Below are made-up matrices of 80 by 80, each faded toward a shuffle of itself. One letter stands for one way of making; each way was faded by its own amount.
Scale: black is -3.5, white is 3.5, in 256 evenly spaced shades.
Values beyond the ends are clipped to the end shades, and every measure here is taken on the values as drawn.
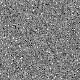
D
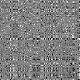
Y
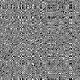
Y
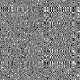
Y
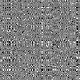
Y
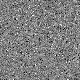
D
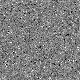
D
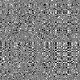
Y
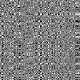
Y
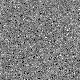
D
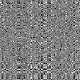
Y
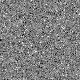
D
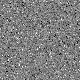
D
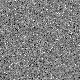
D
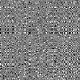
Y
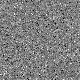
D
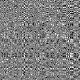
Y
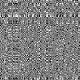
Y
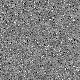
D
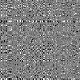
Y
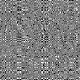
Y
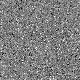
D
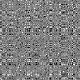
Y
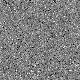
D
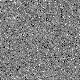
D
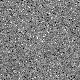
D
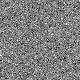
D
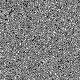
D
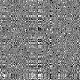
Y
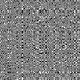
Y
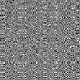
Y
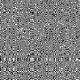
Y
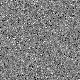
D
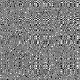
Y
